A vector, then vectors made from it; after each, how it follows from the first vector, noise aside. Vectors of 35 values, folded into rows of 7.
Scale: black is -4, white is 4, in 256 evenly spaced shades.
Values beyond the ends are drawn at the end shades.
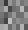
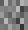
reversed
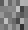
reversed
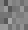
shrunk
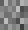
reversed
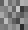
reversed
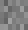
shrunk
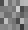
reversed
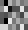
scaled up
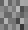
reversed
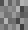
reversed
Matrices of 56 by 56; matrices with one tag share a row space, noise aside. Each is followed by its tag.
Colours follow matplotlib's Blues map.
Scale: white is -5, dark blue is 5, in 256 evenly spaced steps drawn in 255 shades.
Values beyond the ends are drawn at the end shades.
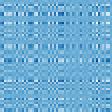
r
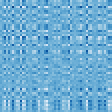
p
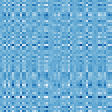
p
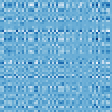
r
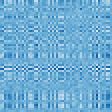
r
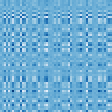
p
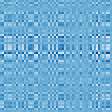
r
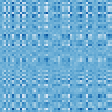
p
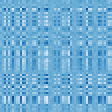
p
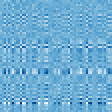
p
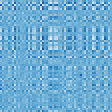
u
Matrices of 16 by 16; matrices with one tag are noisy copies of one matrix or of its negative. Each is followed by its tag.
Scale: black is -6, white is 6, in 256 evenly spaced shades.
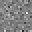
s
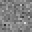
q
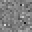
q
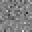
s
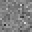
q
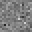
q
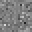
q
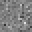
q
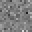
s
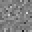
s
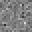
q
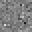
q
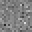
q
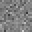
s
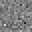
q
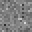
q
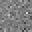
s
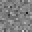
s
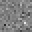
q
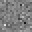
q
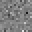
s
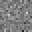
s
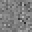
q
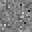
q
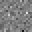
s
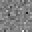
s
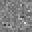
q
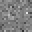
s
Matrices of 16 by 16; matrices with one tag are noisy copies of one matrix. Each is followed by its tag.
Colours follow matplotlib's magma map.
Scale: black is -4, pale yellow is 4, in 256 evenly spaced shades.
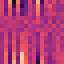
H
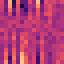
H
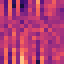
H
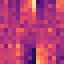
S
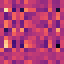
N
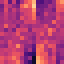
S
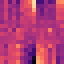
S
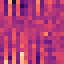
H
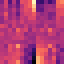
S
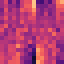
S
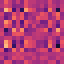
N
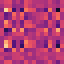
N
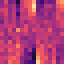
S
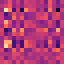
N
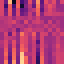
H
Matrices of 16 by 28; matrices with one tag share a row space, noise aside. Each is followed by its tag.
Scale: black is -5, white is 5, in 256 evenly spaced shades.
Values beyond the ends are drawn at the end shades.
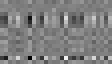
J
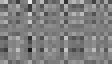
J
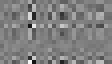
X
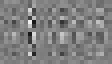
X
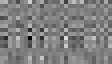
J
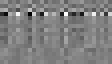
J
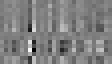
X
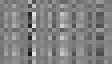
X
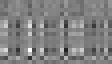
J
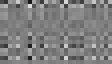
J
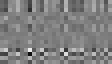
J
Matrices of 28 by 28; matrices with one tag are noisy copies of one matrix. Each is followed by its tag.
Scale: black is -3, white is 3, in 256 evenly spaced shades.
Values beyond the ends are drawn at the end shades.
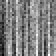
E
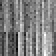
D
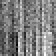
D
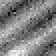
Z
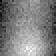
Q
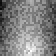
Q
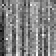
E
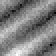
Z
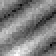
Z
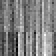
D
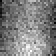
Q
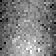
Q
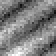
Z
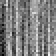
E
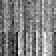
D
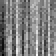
E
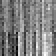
D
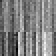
D
